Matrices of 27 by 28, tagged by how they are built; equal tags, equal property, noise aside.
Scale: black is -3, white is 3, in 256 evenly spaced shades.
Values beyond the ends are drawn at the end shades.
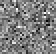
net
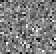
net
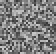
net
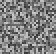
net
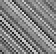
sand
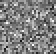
net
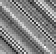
sand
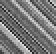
sand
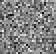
net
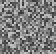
net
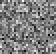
net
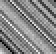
sand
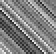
sand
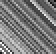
sand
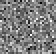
net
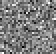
net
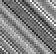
sand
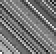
sand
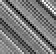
sand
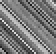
sand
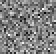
net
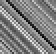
sand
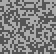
net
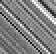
sand
